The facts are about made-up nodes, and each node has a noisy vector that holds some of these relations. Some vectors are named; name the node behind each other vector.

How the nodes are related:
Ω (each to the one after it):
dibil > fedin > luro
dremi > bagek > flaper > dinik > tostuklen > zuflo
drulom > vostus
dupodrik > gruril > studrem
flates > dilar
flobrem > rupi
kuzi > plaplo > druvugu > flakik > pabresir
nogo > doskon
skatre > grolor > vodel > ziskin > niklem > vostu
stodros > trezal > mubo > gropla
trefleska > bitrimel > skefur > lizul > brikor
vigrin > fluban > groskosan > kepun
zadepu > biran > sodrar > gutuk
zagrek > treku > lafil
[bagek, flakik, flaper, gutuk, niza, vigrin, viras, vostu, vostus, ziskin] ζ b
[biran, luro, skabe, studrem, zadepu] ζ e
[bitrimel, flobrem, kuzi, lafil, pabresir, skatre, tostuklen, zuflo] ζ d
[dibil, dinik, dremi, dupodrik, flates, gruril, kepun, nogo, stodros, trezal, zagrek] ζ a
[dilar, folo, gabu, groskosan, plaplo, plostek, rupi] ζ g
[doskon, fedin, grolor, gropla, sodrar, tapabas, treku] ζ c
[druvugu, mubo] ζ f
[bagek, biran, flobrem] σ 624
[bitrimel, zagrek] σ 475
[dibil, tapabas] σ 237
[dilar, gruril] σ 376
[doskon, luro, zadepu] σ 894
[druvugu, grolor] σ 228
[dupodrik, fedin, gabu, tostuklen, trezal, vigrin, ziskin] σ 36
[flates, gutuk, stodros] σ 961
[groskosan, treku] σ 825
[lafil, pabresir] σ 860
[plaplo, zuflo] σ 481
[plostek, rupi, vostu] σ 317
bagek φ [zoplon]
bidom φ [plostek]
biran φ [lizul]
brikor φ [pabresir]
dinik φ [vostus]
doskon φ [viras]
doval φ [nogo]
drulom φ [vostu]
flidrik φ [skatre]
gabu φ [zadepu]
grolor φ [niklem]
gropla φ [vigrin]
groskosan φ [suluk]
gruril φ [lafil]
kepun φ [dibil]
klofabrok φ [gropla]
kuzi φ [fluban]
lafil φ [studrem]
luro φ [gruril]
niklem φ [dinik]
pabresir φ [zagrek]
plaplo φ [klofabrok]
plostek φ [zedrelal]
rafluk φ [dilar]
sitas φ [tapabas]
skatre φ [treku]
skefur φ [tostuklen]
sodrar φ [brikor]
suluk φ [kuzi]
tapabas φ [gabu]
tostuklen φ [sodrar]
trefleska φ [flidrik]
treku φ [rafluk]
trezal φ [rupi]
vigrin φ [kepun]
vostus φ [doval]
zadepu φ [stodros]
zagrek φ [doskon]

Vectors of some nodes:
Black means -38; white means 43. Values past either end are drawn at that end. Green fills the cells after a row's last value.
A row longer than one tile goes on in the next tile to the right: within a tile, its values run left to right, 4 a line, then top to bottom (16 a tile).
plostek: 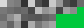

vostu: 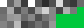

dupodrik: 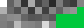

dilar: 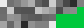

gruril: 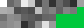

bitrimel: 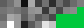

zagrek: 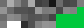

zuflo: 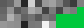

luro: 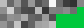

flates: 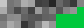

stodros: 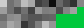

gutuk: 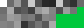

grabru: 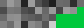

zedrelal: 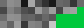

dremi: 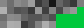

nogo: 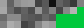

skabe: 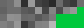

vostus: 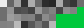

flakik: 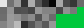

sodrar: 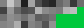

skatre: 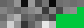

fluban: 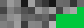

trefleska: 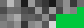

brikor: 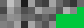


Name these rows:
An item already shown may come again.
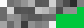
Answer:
dilar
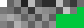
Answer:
vigrin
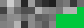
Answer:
sodrar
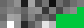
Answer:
bitrimel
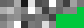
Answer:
pabresir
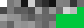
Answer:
fedin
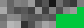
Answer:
dremi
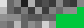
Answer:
trezal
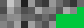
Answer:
brikor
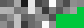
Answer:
lafil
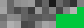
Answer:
nogo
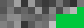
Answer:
studrem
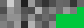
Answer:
skefur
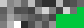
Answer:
viras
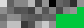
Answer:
dibil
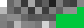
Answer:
dupodrik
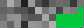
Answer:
plaplo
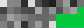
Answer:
tapabas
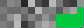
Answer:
biran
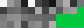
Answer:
grolor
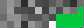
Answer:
groskosan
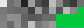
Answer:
gabu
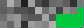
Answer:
plaplo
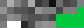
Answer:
zagrek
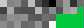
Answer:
treku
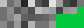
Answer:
rupi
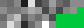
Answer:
flobrem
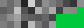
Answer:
druvugu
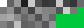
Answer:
ziskin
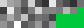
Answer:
doskon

